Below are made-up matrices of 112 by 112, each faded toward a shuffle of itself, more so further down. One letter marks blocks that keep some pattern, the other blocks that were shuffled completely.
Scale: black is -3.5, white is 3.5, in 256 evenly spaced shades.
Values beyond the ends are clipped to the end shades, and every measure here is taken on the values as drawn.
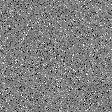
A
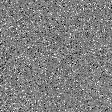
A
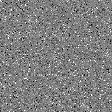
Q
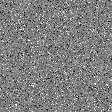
A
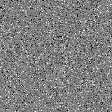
Q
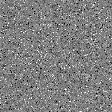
Q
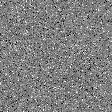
A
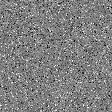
A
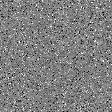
Q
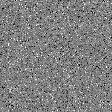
Q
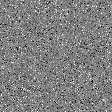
A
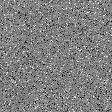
A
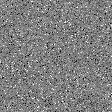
A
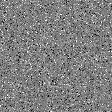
A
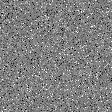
A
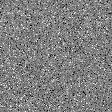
A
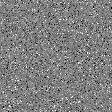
Q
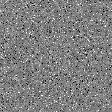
Q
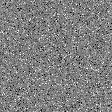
A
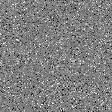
Q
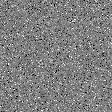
A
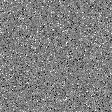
A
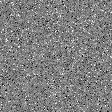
A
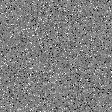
A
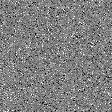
Q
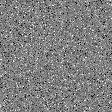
A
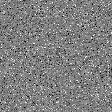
Q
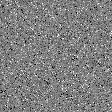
A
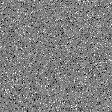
Q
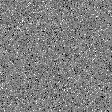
Q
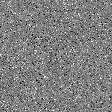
A
